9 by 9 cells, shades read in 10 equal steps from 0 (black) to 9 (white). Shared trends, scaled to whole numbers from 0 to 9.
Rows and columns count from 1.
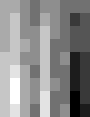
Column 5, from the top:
5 6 7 7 7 7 7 8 8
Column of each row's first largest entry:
1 2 2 2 1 2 2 2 2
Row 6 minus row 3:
1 1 1 -1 0 -1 0 -2 -1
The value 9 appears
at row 7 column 2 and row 8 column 2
